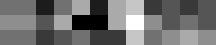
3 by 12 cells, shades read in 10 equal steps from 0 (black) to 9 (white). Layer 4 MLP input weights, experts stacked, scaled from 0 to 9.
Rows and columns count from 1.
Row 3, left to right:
4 4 2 3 4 2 2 7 4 5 6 5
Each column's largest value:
5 5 3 6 6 2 6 9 5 5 6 5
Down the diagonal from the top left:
4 5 2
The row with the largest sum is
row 2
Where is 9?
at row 2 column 8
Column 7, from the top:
6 6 2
